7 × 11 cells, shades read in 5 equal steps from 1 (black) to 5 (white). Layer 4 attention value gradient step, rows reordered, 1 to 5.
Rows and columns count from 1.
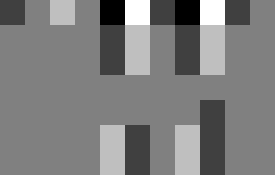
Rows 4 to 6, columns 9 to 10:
3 3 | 2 3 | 2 3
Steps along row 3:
same same same down up down down up down same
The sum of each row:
31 33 33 33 32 33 33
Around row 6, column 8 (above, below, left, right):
3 4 3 2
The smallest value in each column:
2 3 3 3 1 2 2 1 2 2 3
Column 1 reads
2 3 3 3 3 3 3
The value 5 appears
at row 1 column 6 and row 1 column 9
